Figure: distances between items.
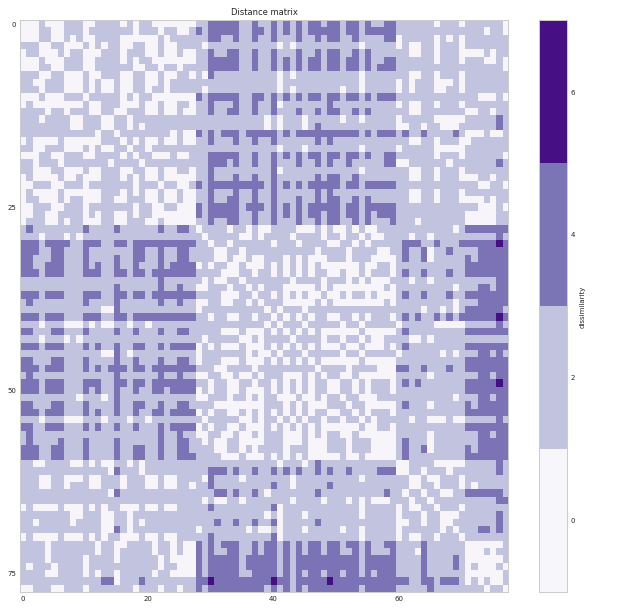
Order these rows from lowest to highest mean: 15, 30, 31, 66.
66, 31, 15, 30
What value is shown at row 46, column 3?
2
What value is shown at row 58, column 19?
4
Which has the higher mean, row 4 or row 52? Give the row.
52
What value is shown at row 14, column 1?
2
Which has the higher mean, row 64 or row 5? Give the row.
64
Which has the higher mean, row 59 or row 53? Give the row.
53
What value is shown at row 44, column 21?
2
